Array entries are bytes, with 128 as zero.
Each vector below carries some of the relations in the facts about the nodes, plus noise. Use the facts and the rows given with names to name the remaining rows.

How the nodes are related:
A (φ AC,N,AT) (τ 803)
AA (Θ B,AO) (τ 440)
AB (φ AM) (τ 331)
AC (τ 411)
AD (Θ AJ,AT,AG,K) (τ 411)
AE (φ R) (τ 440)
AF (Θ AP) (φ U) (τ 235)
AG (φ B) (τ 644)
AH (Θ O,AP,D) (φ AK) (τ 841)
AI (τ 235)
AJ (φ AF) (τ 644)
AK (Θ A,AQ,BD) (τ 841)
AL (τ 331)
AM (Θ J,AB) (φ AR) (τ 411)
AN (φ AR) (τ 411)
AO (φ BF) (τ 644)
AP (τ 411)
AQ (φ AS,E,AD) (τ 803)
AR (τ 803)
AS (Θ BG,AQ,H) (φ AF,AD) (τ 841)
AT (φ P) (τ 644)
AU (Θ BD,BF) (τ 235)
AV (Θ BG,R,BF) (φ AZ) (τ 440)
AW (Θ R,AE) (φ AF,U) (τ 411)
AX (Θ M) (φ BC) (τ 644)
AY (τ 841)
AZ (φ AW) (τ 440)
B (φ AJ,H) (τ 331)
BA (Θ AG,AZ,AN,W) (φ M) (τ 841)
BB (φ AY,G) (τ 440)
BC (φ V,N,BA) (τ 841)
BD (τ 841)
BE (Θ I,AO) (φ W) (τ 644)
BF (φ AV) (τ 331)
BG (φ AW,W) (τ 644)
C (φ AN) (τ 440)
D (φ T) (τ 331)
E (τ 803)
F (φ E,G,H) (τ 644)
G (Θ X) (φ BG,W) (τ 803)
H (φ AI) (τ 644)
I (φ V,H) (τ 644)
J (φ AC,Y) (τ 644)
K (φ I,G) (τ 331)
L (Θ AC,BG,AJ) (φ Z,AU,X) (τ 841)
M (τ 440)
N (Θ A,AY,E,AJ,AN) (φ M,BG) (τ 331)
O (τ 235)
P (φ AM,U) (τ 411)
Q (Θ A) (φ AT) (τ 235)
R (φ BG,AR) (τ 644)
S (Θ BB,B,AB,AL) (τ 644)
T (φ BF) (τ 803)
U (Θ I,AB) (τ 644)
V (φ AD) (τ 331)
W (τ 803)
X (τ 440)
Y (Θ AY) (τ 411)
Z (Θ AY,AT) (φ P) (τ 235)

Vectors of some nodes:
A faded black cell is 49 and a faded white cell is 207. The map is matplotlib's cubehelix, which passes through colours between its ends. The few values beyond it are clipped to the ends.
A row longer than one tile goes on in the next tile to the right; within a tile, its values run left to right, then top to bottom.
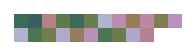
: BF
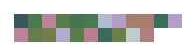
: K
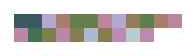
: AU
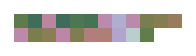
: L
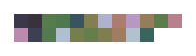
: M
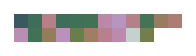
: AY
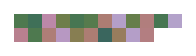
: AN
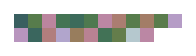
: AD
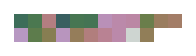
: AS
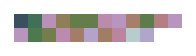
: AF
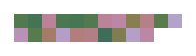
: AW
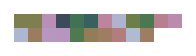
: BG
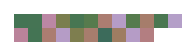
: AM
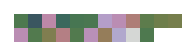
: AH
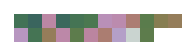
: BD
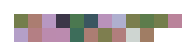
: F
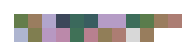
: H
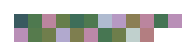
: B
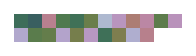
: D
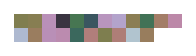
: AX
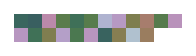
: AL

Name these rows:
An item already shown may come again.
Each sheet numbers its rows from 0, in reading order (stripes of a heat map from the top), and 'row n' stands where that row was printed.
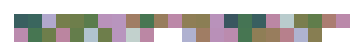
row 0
O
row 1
R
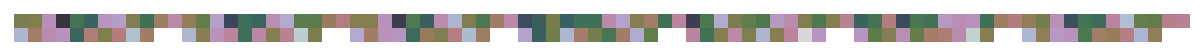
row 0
AX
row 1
S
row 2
BE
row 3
G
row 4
AI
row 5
BC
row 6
AT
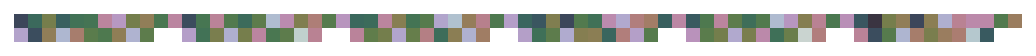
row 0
W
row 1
V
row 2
AB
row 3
A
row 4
B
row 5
X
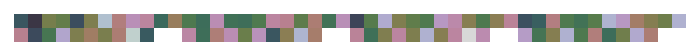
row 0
AA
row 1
AP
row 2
AI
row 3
N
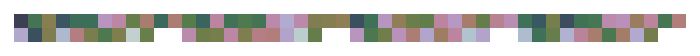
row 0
E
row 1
L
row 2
AF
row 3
T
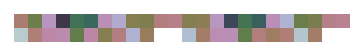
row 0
AO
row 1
AJ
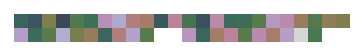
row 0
A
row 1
AK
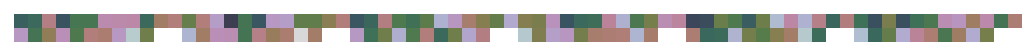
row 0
BA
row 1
I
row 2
N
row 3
U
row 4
BB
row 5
T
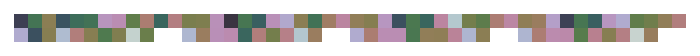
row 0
E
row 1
AX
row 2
R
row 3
AG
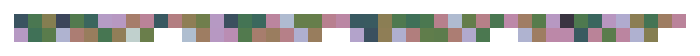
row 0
AQ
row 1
AT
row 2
AR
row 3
J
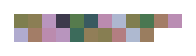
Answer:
BE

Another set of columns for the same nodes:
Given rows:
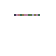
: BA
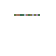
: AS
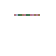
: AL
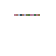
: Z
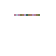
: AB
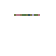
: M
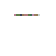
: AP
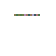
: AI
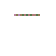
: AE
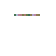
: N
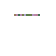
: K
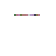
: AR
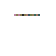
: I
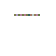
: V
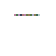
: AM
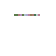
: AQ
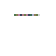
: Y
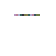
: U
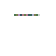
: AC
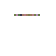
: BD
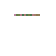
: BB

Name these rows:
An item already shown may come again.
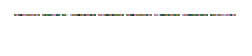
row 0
BD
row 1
AD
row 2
H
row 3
AX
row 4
AK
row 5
AT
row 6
S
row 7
G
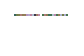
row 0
W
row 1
AS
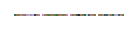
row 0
W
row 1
AA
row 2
AO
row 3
AF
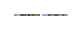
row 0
J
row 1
X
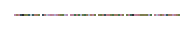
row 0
AO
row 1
A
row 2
B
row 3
O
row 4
AH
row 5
AB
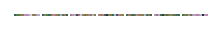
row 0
T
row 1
AY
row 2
L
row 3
AO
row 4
AY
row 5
R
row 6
E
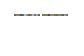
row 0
AS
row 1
O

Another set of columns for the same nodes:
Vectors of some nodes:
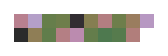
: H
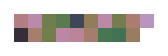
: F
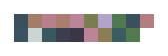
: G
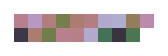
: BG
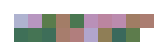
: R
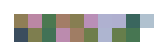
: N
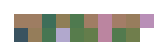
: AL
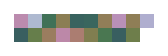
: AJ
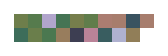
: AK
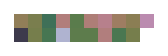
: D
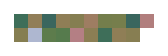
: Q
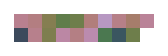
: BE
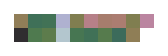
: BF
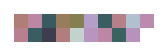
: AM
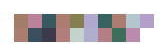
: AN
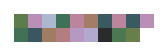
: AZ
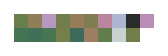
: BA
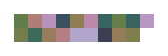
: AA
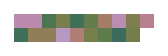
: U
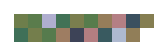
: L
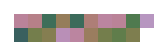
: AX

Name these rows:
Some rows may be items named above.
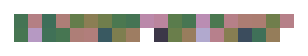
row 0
AI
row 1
AO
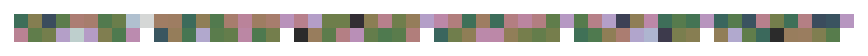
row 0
AD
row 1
AL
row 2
H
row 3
AX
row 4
BB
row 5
AQ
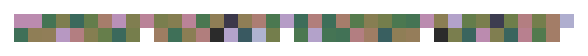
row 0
U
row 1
AS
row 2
AI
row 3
B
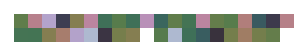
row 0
BB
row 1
E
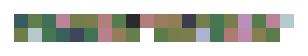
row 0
A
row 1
V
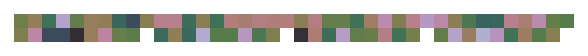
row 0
AR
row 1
AB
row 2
K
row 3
AT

